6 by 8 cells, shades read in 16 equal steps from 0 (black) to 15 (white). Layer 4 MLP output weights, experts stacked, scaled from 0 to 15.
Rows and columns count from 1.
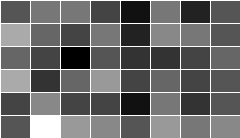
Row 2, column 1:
10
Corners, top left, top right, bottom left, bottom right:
5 5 5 8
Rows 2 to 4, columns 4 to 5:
7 2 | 5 3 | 9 4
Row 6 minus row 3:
-1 11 9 3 2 6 3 2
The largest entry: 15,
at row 6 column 2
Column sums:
40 43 30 37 16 40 27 34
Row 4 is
10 3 6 9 4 6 4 5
